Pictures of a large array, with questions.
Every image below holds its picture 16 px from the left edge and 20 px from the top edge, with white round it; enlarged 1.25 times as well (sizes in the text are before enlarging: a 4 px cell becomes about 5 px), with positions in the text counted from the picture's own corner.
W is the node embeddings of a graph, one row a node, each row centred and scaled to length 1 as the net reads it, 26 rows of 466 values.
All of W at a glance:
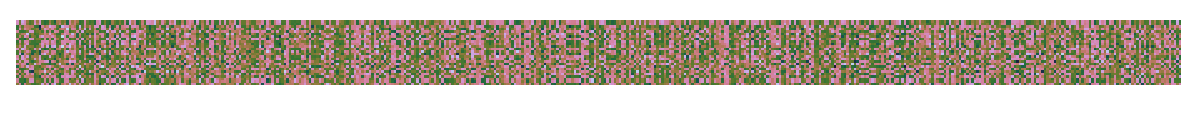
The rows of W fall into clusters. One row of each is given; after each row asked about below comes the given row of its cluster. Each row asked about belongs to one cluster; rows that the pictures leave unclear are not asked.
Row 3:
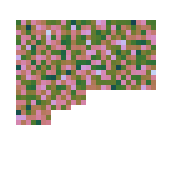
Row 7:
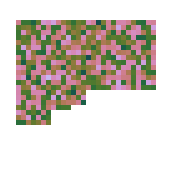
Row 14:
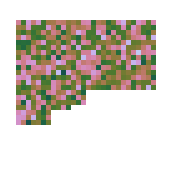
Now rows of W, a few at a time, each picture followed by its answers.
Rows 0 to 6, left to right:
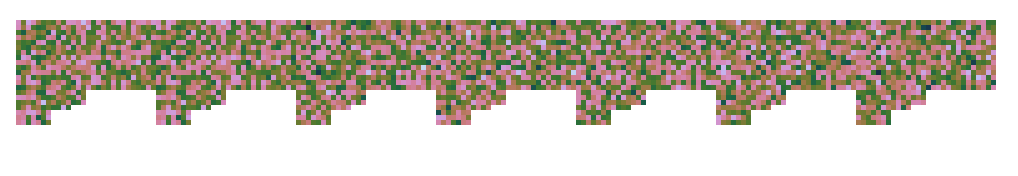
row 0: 14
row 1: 14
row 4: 7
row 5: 3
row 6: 3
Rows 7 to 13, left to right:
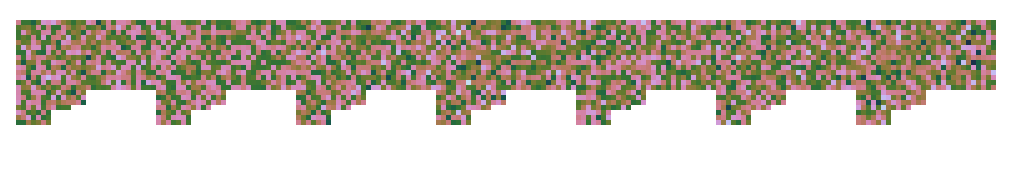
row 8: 3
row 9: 3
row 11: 14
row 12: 3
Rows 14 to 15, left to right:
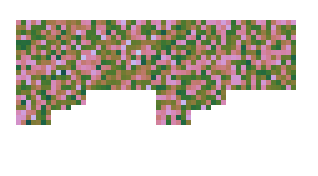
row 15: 14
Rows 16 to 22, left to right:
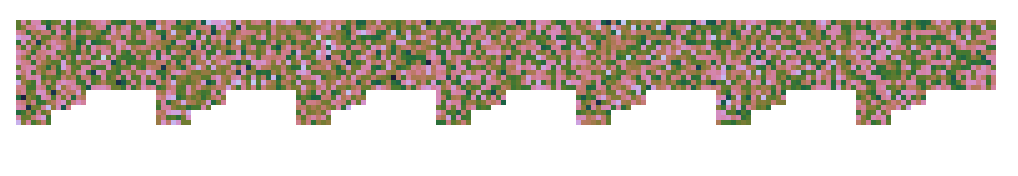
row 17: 14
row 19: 7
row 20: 3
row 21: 7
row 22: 3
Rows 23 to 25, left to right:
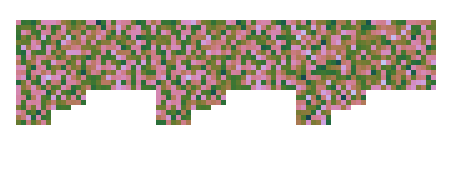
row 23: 7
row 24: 7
